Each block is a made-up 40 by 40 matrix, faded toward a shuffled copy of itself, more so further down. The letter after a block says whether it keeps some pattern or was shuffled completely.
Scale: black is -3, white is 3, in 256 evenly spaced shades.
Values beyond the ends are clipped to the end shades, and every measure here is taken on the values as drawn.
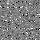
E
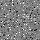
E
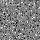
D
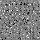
E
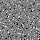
D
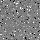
D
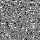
E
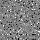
E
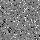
D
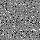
E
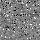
E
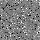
D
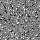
D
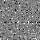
E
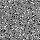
D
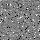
D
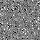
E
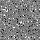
E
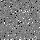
E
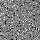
E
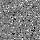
E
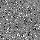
D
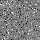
D
